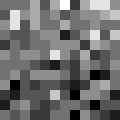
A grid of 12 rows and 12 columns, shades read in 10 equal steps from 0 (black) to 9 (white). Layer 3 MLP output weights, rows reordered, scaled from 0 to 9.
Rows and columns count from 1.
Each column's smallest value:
1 0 3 2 2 1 1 0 2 0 1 1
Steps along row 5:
up down up same up same same down up down down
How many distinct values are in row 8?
6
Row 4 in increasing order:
1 3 3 3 3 4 4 5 5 5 7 8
